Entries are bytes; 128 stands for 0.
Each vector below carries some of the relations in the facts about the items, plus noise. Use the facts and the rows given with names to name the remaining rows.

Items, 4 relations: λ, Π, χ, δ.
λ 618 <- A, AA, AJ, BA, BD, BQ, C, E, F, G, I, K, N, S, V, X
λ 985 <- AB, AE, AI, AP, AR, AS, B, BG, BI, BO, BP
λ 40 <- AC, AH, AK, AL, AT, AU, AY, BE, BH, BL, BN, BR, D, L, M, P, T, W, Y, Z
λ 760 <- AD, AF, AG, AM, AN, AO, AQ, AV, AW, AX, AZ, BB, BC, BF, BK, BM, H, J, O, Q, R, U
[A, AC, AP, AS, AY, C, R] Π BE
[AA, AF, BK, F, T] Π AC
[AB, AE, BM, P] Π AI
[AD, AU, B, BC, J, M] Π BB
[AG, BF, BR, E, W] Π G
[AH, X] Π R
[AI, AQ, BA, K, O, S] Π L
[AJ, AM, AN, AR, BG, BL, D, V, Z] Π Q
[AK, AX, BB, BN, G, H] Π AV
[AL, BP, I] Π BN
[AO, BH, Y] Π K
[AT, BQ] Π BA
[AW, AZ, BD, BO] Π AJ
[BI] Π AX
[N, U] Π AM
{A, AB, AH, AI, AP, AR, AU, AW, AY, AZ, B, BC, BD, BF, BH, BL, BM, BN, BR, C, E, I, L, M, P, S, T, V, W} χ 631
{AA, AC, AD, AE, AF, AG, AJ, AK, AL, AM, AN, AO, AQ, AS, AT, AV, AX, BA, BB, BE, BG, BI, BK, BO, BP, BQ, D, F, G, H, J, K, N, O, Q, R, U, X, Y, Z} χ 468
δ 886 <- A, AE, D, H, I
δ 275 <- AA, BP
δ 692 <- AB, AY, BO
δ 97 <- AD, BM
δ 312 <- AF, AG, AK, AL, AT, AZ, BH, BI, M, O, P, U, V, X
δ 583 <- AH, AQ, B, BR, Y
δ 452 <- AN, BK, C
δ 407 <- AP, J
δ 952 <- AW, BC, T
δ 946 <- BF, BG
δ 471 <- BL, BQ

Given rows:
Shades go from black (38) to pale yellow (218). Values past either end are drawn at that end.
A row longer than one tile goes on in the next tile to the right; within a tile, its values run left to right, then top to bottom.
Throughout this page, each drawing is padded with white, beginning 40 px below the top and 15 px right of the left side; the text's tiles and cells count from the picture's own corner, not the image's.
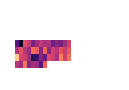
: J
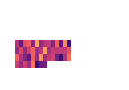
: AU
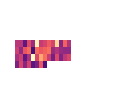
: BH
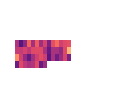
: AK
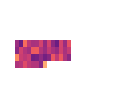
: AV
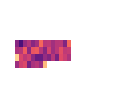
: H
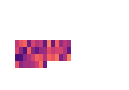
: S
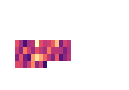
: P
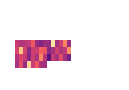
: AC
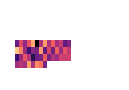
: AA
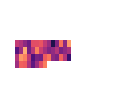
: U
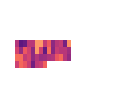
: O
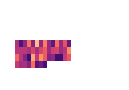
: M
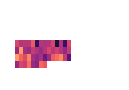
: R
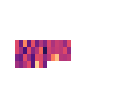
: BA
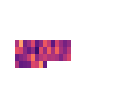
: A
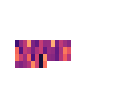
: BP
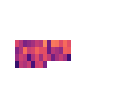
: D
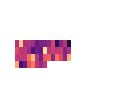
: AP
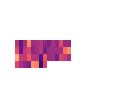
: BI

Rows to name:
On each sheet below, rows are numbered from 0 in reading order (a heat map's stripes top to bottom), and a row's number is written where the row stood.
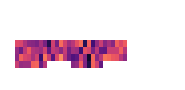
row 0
BG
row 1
AJ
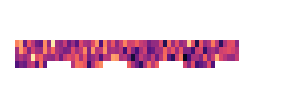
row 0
AH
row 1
AO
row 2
E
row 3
BD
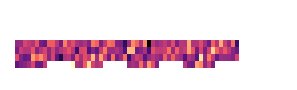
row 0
BN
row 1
AB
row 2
F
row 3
T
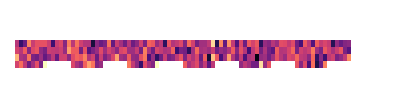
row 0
AG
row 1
AS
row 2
BF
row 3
BO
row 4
G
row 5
BC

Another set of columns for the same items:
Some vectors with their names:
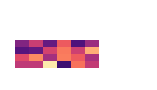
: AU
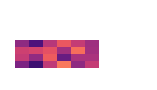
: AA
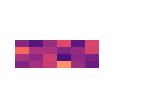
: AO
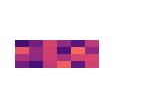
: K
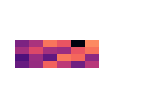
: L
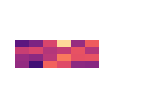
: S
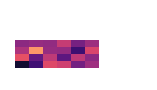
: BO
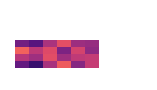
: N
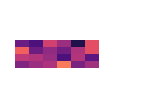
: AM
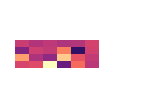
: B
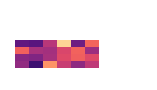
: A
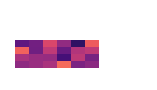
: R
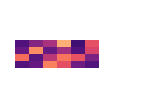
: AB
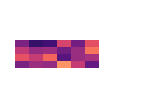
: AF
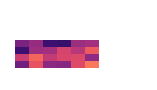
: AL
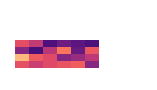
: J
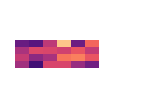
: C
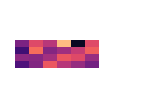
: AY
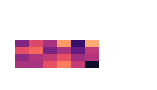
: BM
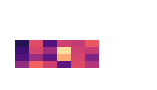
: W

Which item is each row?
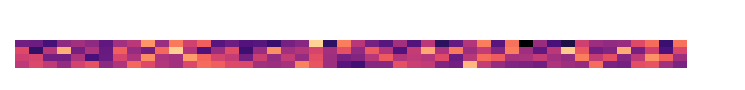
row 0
H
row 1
BL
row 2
AD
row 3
AW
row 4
AT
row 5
AR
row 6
G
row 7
AP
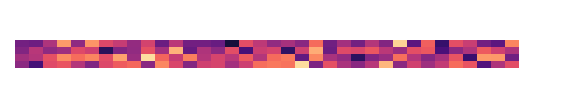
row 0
V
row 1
M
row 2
BI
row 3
BC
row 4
T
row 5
BN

